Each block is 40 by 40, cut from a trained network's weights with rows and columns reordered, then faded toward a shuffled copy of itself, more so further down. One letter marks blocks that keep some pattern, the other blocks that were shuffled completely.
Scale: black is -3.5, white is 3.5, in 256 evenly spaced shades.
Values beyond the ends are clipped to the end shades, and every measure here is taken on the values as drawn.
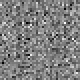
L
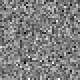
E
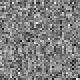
L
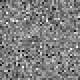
E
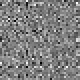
L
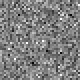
E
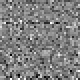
L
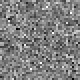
E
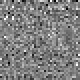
L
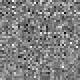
L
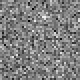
E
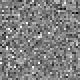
E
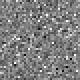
E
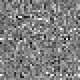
L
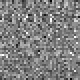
L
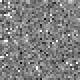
E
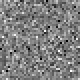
E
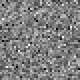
E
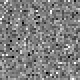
E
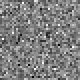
E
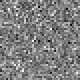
E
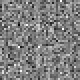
L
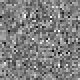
L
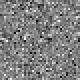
E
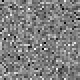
E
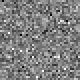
L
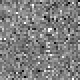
L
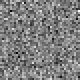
L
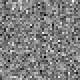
L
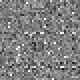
L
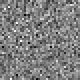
L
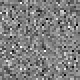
L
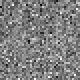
L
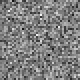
E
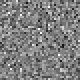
L
